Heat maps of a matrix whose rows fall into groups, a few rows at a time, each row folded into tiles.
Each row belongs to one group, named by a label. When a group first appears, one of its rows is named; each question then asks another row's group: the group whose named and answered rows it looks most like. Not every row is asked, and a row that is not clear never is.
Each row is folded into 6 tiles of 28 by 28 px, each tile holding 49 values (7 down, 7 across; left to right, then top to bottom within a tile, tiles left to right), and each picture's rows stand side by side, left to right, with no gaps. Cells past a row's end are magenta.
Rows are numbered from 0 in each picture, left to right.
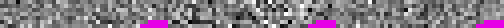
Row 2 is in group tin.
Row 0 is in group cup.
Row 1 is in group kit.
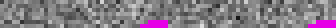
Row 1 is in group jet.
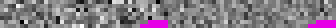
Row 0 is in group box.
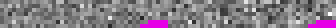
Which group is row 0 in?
box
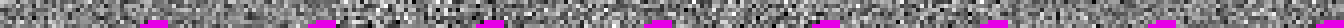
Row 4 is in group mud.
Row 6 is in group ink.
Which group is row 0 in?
mud
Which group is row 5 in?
box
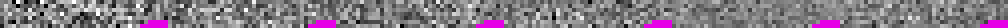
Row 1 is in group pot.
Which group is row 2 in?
kit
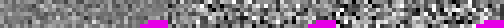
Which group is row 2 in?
cup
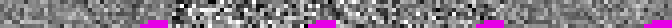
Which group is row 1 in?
pot
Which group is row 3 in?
kit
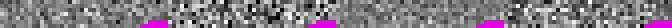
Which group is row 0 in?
cup
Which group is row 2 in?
tin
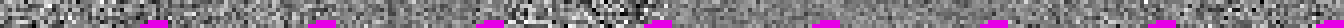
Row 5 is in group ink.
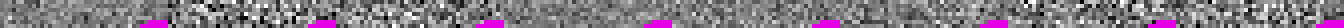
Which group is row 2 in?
ink
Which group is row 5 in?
kit
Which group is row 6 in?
mud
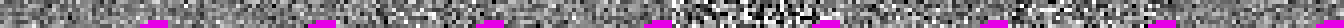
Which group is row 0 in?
jet
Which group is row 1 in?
mud
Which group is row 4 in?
tin
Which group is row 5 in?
tin
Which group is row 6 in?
pot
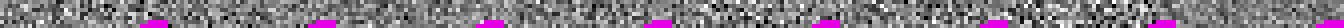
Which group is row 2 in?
jet
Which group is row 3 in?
tin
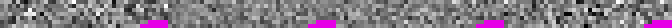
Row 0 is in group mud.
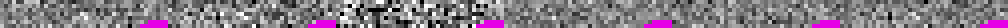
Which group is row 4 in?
cup
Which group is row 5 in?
ink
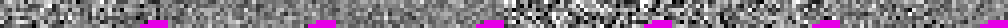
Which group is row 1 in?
pot
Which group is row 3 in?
mud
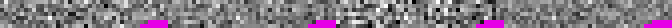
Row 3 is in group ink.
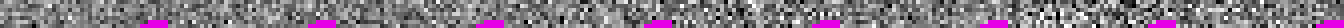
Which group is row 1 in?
box
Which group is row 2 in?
kit
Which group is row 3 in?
box
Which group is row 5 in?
jet
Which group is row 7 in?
pot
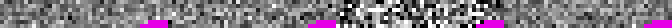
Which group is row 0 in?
jet
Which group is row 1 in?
ink
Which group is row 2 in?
pot
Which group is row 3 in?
mud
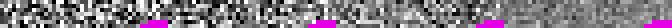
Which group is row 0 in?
box
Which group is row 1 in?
jet
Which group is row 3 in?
jet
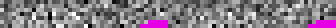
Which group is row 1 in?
pot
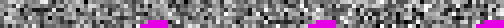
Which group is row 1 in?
cup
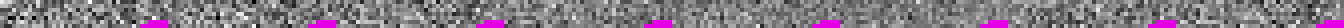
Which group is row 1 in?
ink
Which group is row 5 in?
jet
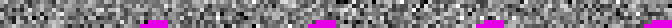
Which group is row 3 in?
mud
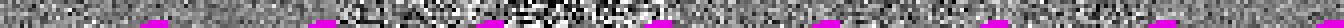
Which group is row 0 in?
tin
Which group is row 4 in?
cup
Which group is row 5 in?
jet
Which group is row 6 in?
tin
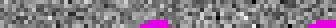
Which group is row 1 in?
ink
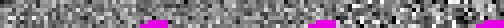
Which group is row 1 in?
cup
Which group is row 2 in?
box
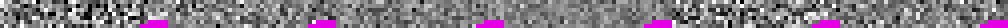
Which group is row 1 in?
mud
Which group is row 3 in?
box
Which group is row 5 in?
box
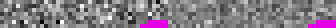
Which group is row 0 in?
box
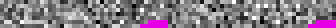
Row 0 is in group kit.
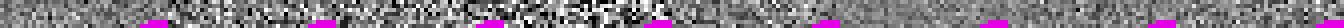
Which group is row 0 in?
ink
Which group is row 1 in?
cup
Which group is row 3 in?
box
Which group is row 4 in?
kit
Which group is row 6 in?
tin
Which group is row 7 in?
box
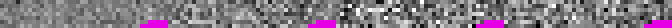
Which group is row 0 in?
cup
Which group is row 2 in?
pot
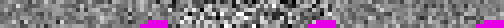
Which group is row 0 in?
box
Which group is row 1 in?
ink
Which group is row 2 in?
tin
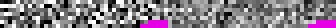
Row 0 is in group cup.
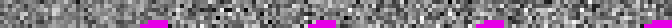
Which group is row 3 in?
pot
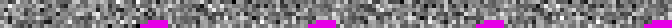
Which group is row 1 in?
tin
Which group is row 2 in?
tin
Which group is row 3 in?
tin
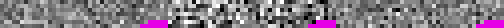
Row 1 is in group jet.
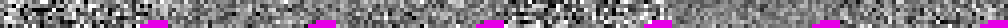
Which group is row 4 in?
pot
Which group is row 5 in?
cup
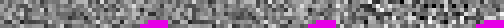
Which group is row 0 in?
kit
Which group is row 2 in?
tin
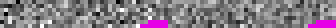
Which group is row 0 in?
cup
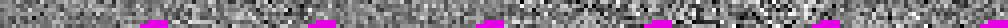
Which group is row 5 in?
ink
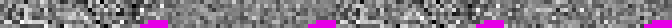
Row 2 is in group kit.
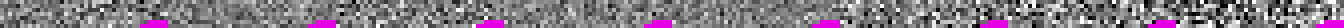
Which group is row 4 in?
ink
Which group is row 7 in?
jet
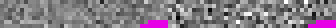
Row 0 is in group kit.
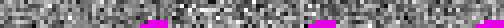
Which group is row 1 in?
pot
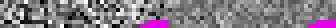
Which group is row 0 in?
kit
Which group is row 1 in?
mud
